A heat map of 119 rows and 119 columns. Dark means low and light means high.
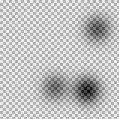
The halves do not mirror each other. No single row or column stands out from its neighbours. Three dips sink into the field. There are no lone odd cells.
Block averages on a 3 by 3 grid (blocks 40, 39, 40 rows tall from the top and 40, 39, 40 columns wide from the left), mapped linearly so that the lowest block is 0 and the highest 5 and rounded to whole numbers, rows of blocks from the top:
551 / 544 / 510
